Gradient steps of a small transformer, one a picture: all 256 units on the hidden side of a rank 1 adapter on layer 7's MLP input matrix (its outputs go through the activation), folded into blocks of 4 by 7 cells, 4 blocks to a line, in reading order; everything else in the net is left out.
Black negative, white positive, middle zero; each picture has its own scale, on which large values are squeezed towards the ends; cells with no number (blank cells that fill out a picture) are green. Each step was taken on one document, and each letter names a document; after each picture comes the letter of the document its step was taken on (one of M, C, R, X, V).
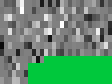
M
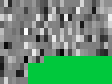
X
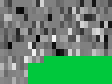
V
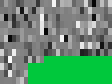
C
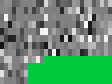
C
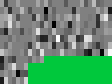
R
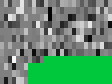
M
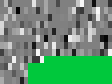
V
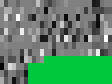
R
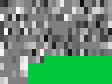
X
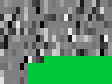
V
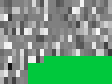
V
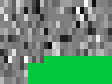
C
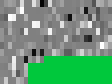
M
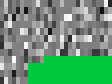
X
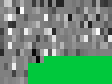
M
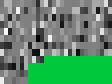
X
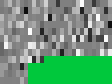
V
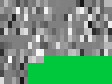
V
